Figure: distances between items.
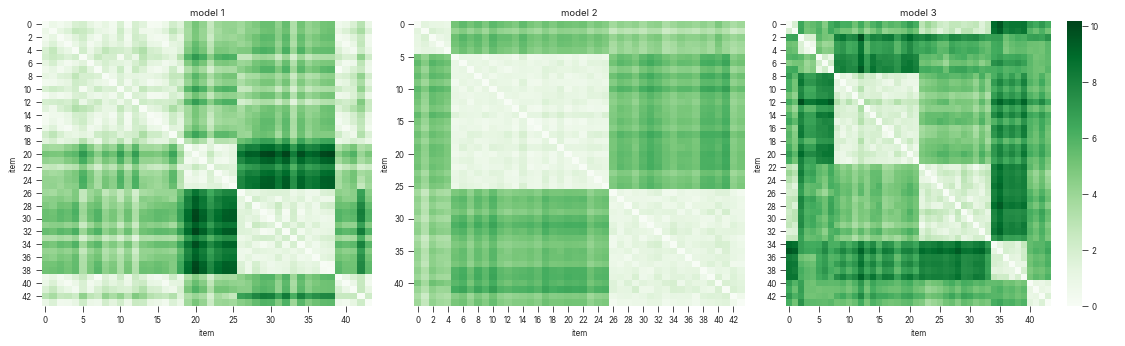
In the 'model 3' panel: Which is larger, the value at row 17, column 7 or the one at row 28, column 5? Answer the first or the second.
the first
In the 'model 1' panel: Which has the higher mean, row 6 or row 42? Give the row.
42
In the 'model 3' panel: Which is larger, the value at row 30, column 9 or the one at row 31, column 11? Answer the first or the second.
the first
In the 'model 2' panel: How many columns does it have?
44
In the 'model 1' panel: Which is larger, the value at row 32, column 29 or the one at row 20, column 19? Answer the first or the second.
the second
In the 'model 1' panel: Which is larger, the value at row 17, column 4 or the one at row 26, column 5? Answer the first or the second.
the second
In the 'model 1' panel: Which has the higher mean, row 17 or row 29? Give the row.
29
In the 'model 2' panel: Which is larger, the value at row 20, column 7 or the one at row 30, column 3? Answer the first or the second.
the second
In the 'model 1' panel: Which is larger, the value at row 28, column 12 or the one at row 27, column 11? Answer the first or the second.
the second
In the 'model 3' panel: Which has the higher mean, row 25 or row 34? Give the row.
34
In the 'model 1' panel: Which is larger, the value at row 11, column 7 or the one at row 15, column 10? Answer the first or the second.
the second
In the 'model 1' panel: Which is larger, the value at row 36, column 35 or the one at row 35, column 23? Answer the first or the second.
the second
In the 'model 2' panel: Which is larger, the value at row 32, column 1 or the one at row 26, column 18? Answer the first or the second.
the second
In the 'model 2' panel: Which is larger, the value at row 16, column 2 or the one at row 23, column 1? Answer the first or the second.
the first
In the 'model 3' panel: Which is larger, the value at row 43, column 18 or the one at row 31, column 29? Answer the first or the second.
the first
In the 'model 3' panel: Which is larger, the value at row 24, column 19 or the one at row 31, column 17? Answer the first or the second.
the first
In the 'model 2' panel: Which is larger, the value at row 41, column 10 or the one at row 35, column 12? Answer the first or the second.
the first
